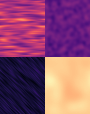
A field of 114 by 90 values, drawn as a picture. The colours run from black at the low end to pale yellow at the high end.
It is made of 2 by 2 panels. Panel 1,1: middling, streaked across. Panel 1,2: low, blotchy, faint in contrast. Panel 2,1: very low, slanting down to the right, faint in contrast. Panel 2,2: very high, smooth, faint in contrast.
